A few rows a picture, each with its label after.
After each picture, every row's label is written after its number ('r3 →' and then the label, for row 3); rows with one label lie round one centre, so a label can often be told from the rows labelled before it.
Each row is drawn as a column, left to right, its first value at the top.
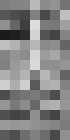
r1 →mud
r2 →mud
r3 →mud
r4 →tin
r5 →mud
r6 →mud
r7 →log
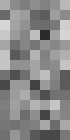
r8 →tin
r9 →log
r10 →log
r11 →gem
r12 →mud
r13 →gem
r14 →tin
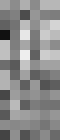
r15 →mud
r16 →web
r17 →tin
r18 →log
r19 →tin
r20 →tin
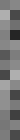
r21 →log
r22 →mud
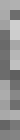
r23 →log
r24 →tin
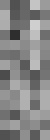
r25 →log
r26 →mud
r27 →web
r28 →tin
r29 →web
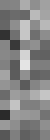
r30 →mud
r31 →web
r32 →tin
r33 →log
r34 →log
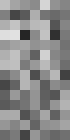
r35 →tin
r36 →tin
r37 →mud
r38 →log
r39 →tin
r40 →mud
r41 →web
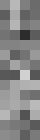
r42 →web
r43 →log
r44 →mud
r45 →web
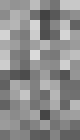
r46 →tin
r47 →log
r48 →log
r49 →tin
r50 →mud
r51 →web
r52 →tin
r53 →gem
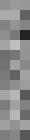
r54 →log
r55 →log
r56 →mud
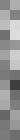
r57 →log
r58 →tin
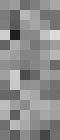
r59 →gem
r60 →mud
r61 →log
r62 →log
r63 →gem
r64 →gem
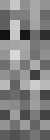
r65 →mud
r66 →tin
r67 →mud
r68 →log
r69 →mud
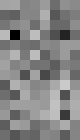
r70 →gem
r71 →mud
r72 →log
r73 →gem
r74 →log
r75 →web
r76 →mud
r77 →web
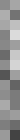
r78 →log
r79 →tin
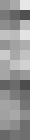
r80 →gem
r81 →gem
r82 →tin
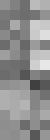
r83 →web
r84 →web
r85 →web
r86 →tin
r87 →tin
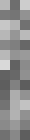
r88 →tin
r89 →web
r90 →gem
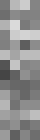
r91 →web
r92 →tin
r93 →gem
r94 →gem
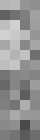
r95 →tin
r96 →tin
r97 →gem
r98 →log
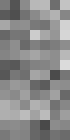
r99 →web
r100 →web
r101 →web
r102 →gem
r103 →gem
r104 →log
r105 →tin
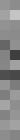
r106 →log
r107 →log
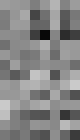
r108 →web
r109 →log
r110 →log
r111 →mud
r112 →mud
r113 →log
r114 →mud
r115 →mud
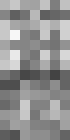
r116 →tin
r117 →tin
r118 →web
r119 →log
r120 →tin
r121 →web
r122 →tin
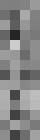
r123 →web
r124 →mud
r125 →log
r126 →web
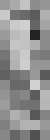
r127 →log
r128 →tin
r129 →tin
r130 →mud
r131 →log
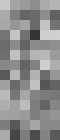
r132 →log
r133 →gem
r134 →web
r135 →mud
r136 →tin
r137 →gem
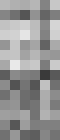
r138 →tin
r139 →tin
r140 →tin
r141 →tin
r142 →web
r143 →tin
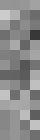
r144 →log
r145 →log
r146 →web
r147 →mud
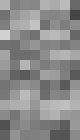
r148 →gem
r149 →log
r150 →log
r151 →log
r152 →gem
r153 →gem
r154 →gem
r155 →web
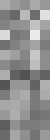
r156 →gem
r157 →web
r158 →log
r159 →tin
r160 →log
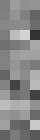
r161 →web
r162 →gem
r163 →gem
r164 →mud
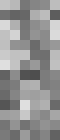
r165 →tin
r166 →tin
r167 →web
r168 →log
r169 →log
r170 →tin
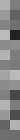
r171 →gem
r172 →mud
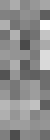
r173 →web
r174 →gem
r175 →web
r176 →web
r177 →tin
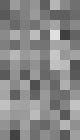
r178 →web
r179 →gem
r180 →web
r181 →gem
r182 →web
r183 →tin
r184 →mud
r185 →web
